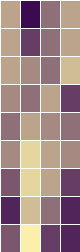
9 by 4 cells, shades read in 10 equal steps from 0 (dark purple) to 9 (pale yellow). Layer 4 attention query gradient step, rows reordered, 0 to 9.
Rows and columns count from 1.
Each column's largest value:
6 9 6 7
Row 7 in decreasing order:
8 6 3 2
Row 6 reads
5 8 6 5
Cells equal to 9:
1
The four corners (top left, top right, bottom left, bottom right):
6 6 3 1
